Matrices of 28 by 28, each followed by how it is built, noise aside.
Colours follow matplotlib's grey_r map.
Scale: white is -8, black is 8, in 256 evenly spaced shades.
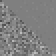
lower triangular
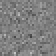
low rank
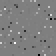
sparse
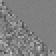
lower triangular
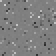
sparse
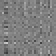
low rank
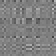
low rank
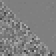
lower triangular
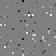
sparse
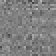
low rank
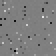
sparse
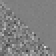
lower triangular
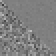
lower triangular
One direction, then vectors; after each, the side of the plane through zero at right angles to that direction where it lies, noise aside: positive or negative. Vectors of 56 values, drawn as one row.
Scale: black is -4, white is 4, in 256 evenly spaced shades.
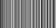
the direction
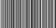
negative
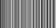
positive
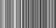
negative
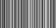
positive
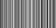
positive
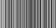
negative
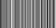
positive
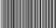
negative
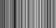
positive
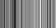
positive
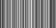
positive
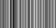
negative
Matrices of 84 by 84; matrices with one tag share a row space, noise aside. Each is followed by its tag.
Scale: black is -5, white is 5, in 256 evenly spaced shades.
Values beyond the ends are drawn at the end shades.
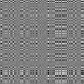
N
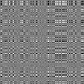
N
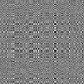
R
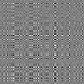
R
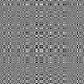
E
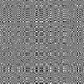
E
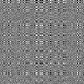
E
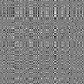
R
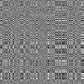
N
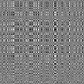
R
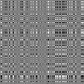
N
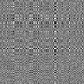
R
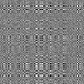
E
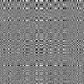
E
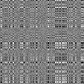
N
